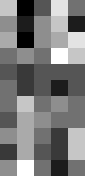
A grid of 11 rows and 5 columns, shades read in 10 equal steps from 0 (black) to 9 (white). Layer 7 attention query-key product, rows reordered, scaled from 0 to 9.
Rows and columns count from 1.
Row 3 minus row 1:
-1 0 2 -2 4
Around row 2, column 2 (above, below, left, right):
0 0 5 5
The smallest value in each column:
2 0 3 1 1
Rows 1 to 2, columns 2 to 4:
0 3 8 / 1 5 7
